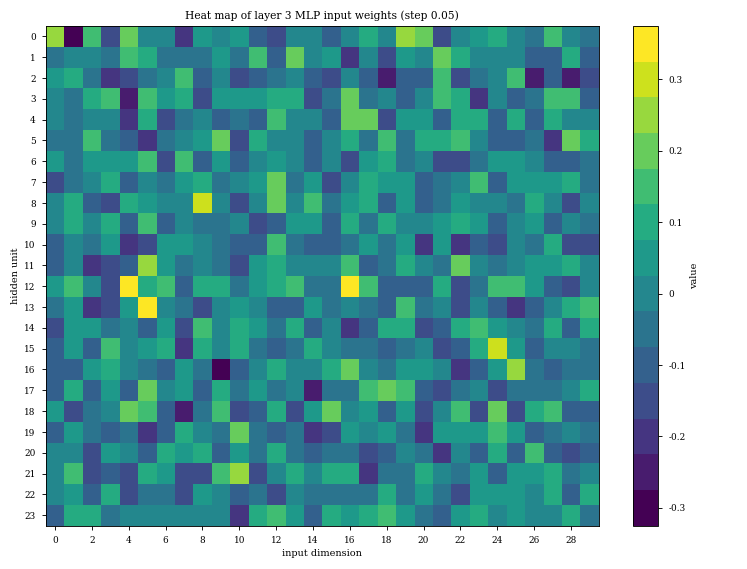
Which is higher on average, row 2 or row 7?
row 7
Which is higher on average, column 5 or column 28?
column 5
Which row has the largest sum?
12
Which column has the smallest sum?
14
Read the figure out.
Title: Heat map of layer 3 MLP input weights (step 0.05)
x-axis: input dimension, ticks 0 2 4 6 8 10 12 14 16 18 20 22 24 26 28
y-axis: hidden unit, ticks 0 1 2 3 4 5 6 7 8 9 10 11 12 13 14 15 16 17 18 19 20 21 22 23 (0 at the top)
Colour bar: value, ticks -0.3 -0.2 -0.1 0 0.1 0.2 0.3
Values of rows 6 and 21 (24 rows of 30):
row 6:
0.05 -0.05 0.05 0.05 0.05 0.15 -0.15 0.15 -0.1 0.05 -0.1 0 0.05 0 -0.1 0 -0.15 0.05 0.1 -0.05 0 -0.15 -0.15 -0.05 0.05 0.05 0 -0.1 -0.1 -0.05
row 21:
0 0.15 -0.15 -0.1 -0.15 0.1 0.05 -0.15 -0.15 0.15 0.25 -0.15 0 0.1 0 0.1 0.1 -0.2 -0.05 -0.05 0.1 0 -0.05 0.05 -0.1 0.05 0.05 0.1 -0.05 0
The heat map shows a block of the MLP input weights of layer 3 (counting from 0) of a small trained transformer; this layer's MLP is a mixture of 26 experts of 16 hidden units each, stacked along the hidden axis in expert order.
